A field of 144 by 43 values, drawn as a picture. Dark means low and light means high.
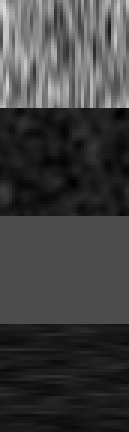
The table splits into 4 rows of 1 panel. Panel 1,1: middling, streaked downward, strong in contrast. Panel 2,1: very low, blotchy, faint in contrast. Panel 3,1: low, flat. Panel 4,1: very low, streaked across, faint in contrast.
